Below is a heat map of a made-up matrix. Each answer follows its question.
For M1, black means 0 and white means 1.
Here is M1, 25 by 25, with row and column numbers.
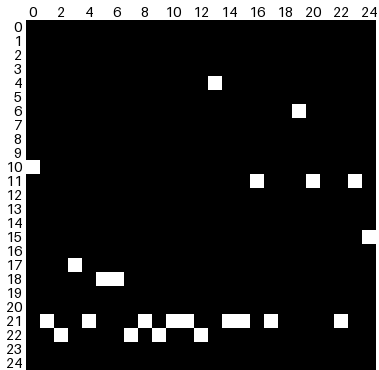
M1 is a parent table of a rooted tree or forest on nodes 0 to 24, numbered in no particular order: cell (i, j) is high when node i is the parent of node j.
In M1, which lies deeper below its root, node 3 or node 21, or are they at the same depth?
node 3
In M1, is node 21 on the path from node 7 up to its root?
yes
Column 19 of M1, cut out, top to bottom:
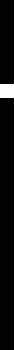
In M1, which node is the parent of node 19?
6
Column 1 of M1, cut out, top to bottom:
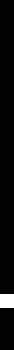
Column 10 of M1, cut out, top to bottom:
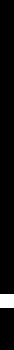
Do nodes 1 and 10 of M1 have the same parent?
yes
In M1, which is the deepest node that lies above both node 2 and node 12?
22
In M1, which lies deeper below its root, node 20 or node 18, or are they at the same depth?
node 20
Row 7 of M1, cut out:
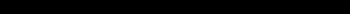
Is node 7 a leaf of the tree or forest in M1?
yes
